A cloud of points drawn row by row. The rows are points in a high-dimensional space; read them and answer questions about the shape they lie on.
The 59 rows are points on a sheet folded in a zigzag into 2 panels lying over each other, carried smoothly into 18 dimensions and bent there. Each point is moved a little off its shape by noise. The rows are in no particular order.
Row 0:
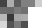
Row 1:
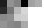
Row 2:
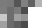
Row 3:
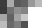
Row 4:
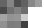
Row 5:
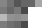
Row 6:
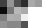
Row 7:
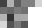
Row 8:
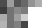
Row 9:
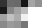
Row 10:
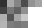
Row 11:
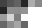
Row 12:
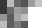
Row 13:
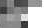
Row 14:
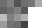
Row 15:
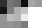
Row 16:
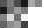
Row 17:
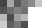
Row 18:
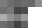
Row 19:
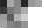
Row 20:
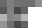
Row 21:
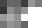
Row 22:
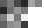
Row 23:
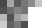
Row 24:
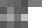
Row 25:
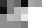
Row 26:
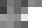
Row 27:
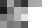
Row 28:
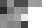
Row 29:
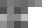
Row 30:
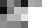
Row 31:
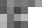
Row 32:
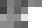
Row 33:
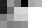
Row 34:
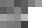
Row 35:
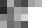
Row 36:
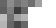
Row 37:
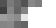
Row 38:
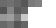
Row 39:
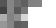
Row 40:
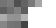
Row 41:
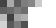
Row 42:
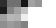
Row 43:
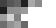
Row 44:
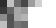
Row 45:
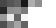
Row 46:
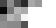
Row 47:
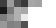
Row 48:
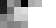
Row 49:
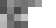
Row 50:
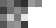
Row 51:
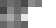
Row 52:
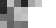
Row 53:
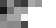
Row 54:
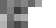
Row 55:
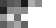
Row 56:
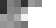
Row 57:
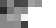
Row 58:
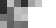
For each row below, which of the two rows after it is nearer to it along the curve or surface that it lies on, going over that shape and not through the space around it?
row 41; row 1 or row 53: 53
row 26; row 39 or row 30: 39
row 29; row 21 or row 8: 21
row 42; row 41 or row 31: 31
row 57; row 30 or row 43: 30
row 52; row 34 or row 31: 34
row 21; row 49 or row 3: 49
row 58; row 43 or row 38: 43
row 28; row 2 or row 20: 2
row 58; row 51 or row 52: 52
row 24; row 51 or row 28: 51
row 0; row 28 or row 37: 28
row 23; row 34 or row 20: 34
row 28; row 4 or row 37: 4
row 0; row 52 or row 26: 52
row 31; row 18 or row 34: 18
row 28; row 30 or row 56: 30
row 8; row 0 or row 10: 0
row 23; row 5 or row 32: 5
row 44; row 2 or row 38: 2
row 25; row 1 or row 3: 1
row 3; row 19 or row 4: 4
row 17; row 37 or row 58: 58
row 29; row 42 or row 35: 42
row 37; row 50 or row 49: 49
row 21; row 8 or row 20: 20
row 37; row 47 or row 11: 11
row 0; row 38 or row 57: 57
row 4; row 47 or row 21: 47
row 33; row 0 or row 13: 13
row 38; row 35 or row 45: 45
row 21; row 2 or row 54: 54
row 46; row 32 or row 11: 11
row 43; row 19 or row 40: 19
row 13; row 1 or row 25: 25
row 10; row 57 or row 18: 18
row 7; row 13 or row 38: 13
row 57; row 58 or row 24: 58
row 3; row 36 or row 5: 5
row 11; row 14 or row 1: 1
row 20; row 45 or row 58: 45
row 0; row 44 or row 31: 44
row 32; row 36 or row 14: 36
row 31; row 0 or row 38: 38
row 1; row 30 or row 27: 30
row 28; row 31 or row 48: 48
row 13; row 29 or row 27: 27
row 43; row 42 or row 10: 42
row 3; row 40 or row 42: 40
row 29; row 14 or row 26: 26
